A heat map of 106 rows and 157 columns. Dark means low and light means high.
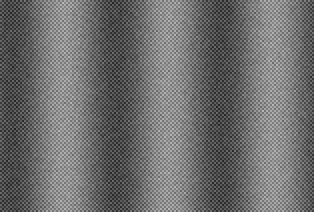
No single row or column stands out from its neighbours. Stripes running up and down repeat 3 times from left to right. There is no seam.
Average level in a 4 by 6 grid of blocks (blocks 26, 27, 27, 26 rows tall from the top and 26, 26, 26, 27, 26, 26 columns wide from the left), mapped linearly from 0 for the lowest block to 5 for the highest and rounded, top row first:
0 5 0 5 0 5 | 0 5 0 5 0 5 | 0 5 0 5 0 5 | 0 5 0 5 0 5
